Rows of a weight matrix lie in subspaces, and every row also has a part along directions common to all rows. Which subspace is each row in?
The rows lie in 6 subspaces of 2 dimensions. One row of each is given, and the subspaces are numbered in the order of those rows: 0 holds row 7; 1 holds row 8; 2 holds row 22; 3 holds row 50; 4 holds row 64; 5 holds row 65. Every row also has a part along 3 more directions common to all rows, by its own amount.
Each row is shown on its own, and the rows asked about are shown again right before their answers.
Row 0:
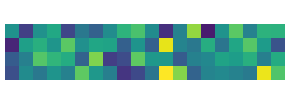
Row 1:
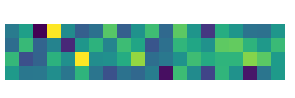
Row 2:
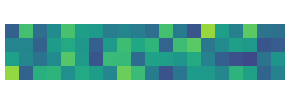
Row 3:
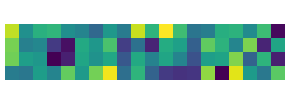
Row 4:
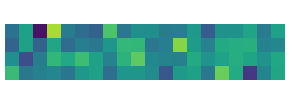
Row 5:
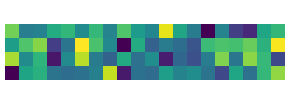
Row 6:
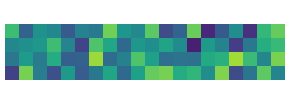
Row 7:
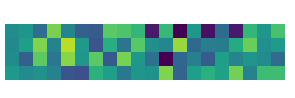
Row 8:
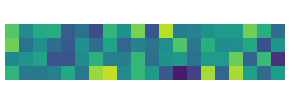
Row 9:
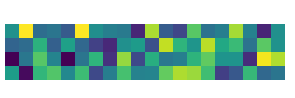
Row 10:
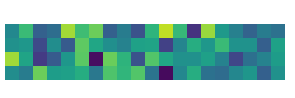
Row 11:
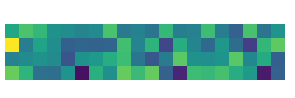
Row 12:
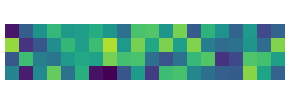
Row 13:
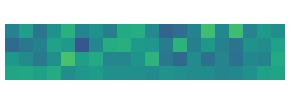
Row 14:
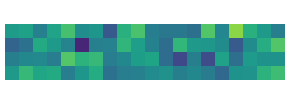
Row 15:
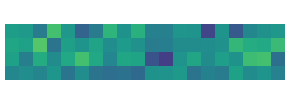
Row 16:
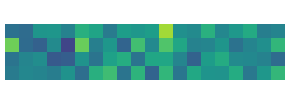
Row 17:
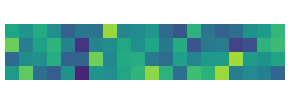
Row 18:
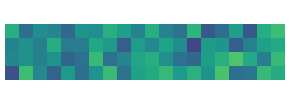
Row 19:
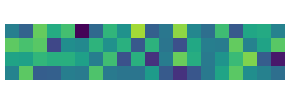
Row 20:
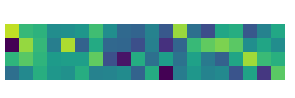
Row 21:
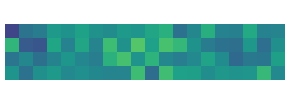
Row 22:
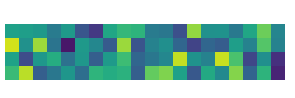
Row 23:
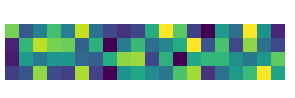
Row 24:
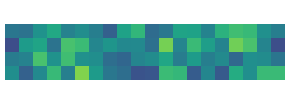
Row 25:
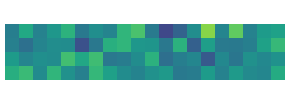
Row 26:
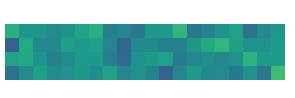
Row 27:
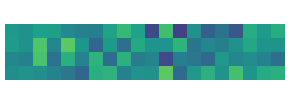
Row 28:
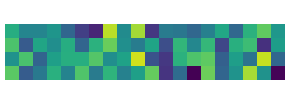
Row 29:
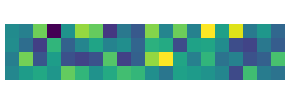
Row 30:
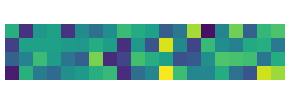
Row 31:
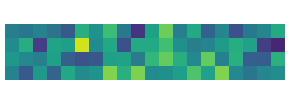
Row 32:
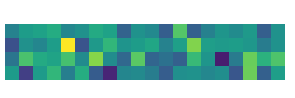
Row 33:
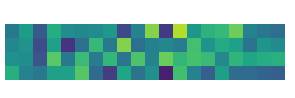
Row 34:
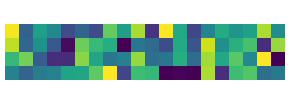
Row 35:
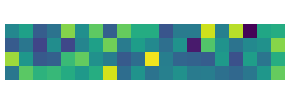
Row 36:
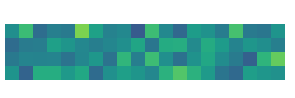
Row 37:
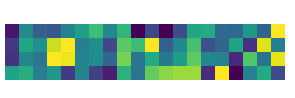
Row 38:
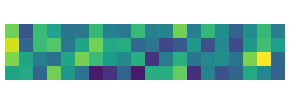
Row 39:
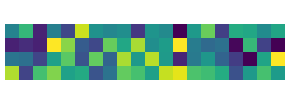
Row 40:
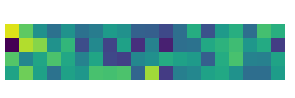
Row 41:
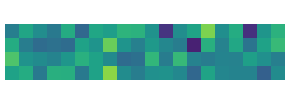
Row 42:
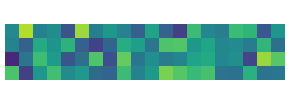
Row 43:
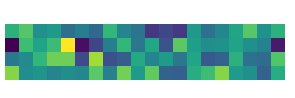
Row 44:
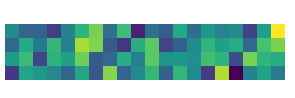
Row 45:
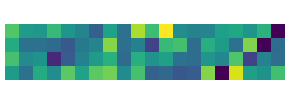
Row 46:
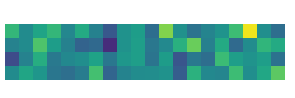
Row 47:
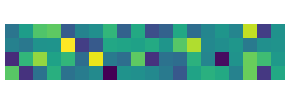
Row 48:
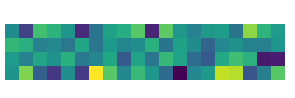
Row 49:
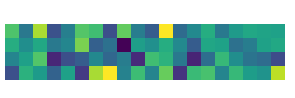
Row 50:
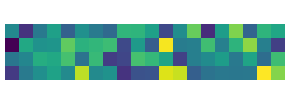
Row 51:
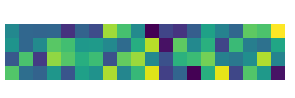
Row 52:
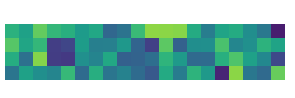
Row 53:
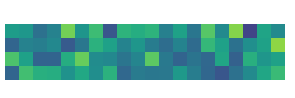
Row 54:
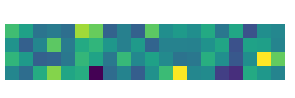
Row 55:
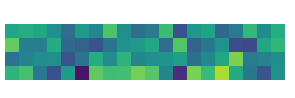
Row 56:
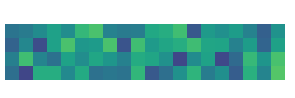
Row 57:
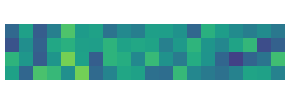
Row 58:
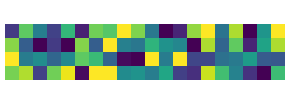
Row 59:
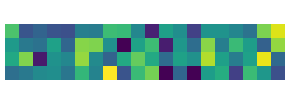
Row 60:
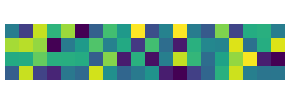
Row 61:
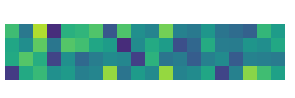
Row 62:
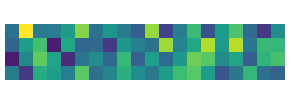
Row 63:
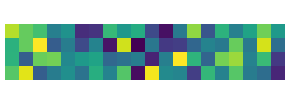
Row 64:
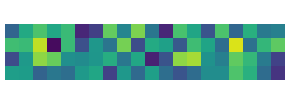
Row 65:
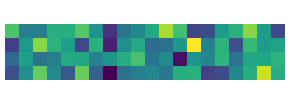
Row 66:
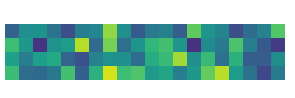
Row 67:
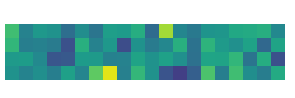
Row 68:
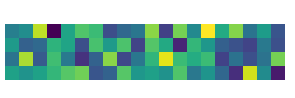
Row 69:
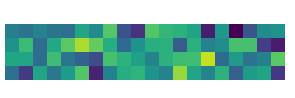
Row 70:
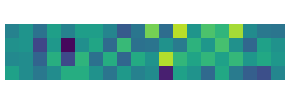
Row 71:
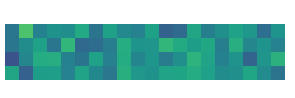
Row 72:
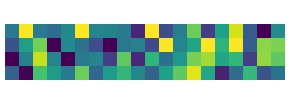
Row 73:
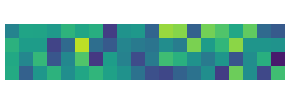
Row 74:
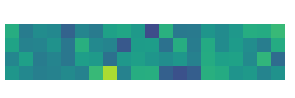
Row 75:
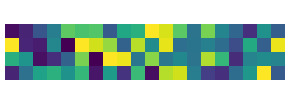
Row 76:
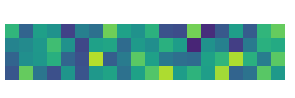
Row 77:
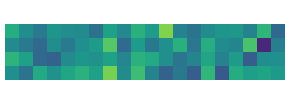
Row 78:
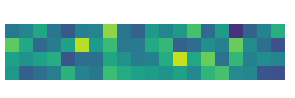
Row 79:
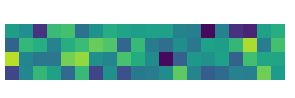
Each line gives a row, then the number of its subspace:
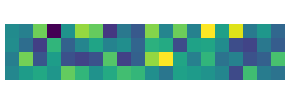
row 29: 0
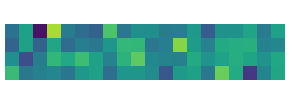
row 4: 0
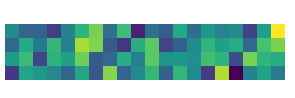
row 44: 1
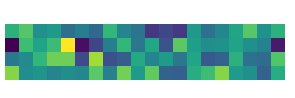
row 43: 2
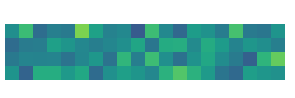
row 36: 4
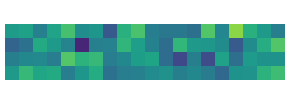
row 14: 5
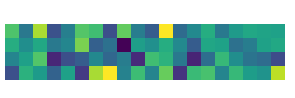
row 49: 0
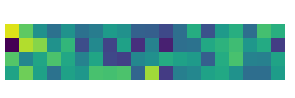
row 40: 2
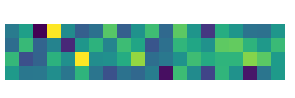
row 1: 0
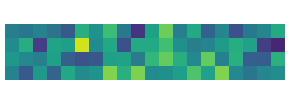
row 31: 5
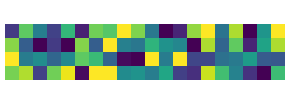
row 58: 5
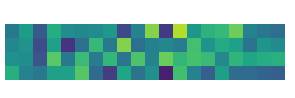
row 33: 0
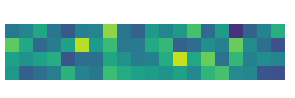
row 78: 5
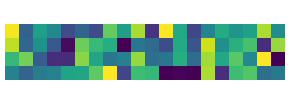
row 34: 1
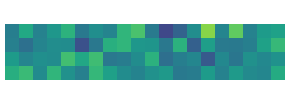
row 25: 5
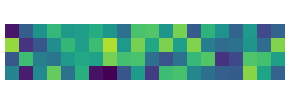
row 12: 2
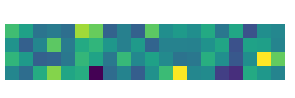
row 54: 4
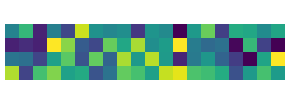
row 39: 4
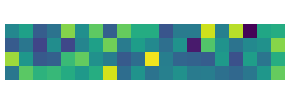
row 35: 5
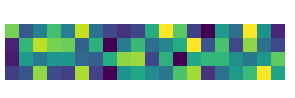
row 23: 5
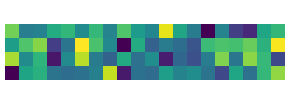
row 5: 0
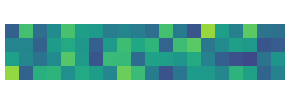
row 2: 3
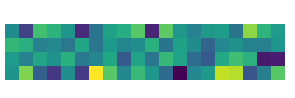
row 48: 4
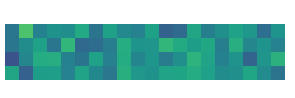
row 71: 4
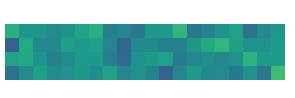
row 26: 2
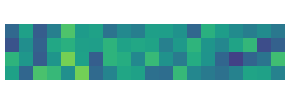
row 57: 3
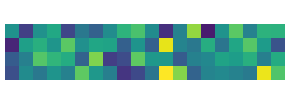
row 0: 3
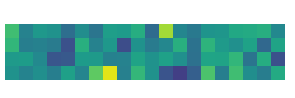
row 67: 1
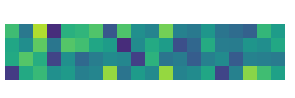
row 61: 0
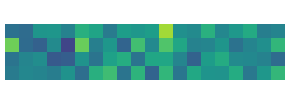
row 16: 2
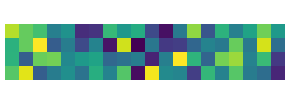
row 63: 2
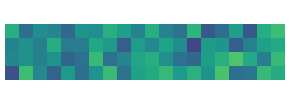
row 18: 3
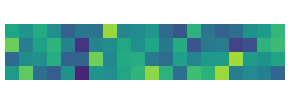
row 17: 3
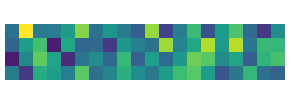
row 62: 4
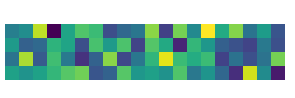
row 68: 0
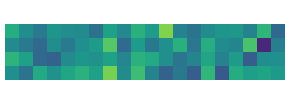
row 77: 1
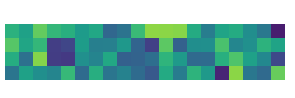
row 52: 1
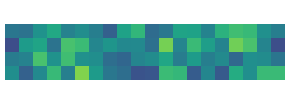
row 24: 3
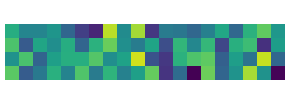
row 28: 1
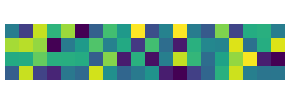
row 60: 4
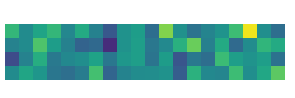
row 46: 5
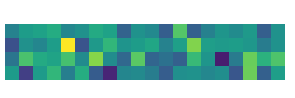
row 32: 2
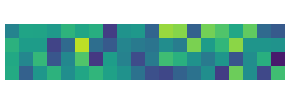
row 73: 3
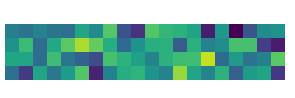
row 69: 5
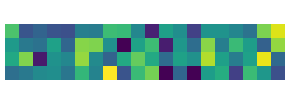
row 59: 1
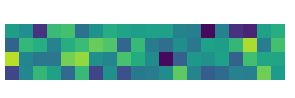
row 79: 0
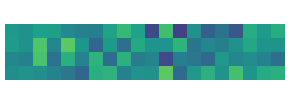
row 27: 0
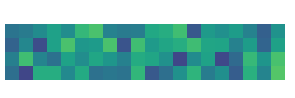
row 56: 2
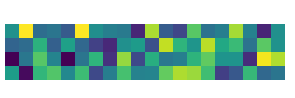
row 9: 4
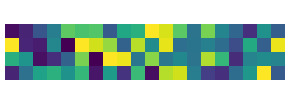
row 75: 2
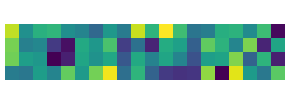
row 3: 1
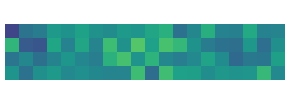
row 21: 2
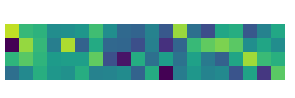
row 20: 2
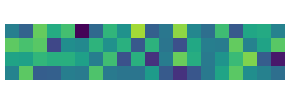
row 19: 4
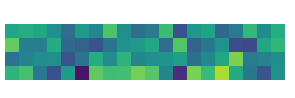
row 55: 3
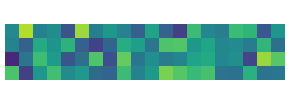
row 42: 4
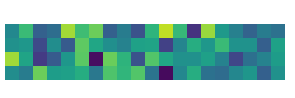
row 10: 3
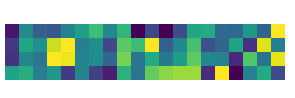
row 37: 1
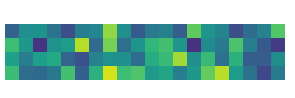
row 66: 5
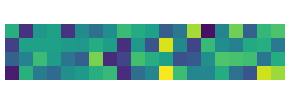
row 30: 3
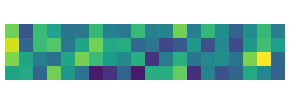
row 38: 4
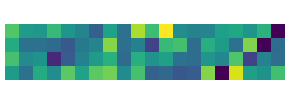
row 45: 1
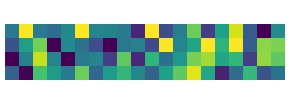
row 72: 4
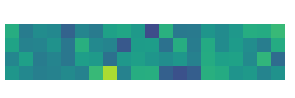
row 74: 1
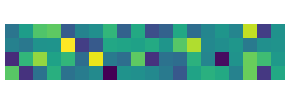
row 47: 2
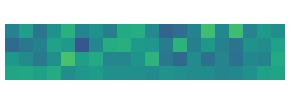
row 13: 5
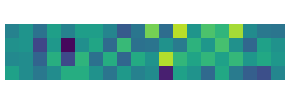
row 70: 0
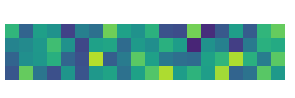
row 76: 3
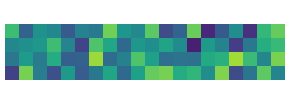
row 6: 3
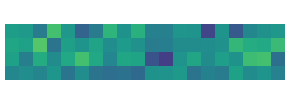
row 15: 0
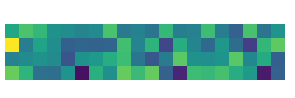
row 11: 3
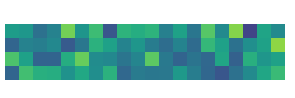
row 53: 5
